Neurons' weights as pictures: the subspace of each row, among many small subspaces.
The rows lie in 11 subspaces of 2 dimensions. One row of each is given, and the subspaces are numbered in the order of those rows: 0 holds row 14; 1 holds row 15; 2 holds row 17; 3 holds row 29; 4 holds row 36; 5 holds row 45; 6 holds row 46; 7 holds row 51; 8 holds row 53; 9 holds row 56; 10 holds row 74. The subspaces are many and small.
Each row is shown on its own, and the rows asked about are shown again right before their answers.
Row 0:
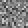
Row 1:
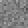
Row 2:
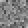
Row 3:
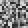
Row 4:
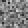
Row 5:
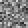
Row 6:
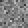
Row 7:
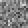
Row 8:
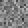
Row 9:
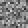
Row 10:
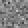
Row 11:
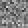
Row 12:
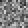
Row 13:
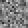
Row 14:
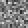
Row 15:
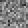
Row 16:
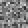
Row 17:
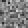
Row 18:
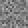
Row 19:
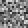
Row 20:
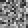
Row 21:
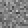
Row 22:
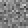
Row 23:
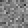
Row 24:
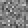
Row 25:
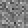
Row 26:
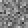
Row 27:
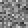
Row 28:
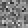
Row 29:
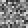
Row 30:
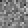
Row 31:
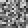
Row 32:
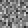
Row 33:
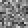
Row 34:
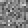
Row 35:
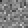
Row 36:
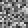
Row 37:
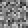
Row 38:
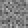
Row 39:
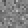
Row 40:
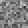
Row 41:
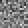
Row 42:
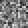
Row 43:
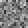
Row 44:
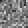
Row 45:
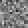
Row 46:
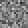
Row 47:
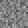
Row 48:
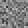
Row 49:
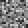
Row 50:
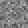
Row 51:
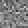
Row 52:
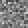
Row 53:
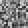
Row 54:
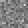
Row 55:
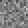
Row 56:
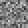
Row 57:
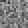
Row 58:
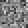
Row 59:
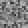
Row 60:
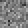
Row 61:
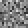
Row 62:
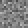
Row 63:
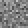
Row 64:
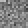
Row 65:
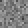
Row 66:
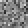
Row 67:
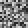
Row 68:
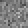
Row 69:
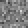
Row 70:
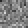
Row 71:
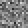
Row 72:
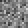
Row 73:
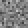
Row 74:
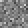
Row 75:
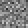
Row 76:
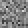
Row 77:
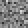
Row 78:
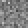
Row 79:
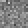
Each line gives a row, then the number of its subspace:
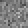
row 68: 1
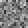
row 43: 3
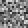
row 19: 3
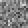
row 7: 1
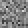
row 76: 8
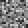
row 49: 10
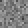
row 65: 10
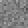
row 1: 5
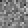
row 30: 5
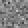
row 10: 2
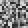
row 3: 8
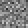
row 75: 9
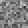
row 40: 9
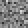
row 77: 0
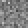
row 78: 2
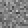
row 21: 7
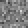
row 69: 0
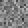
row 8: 10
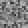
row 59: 8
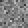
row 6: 10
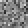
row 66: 5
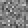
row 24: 1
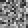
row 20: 7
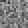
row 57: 2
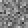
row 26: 2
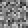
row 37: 9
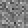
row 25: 6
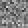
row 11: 8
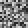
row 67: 4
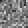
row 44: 0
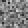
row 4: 2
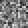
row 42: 8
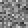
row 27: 4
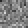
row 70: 0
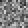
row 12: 3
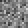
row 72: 2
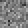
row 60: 1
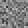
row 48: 6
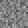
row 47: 6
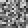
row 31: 7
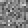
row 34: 1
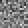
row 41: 0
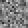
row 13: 7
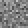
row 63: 7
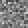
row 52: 3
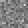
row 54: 10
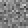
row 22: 7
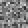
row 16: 9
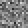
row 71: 6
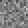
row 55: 5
